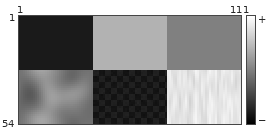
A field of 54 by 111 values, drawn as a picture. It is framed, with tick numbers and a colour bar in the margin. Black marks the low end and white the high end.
It is made of 2 by 3 panels. Panel 1,1: very low, flat. Panel 1,2: high, flat. Panel 1,3: middling, flat. Panel 2,1: middling, smooth. Panel 2,2: very low, checkered, faint in contrast. Panel 2,3: very high, streaked downward, faint in contrast.
